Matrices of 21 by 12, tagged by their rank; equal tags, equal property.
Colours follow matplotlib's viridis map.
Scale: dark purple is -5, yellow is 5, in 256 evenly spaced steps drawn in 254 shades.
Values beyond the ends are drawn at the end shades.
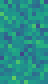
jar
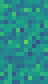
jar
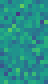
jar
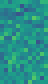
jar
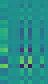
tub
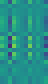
tub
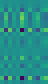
tub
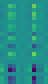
tub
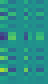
tub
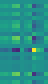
tub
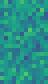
jar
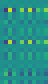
tub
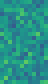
jar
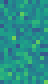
jar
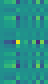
tub
